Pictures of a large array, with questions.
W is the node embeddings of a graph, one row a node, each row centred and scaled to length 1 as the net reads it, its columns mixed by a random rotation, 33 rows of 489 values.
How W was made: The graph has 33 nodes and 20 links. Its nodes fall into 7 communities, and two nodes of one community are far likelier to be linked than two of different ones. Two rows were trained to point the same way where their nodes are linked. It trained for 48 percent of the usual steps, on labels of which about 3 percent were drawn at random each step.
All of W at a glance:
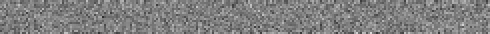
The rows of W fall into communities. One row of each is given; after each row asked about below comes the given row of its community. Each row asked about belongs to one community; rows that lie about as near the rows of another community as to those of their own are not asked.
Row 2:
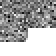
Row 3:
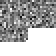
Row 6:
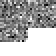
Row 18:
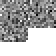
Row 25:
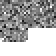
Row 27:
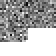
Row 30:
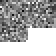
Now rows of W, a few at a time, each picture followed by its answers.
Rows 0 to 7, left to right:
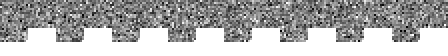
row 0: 30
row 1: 18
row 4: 6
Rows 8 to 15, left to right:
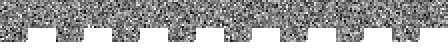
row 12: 27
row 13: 27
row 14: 2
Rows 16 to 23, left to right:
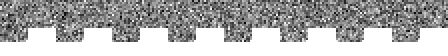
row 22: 25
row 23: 2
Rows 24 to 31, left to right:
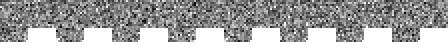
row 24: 30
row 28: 25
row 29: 3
